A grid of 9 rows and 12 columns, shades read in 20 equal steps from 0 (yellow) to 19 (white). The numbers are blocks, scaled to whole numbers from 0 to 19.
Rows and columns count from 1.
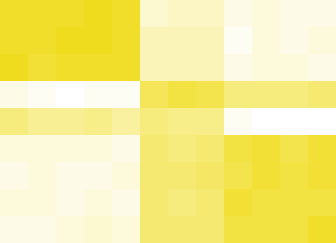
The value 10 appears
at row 5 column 2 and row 5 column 3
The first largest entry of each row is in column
9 9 9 3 10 5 1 3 1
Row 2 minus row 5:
-7 -9 -10 -9 -10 5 4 4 0 -3 -2 -3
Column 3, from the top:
1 0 1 19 10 16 17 17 16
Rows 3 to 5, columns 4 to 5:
1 1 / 18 18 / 9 11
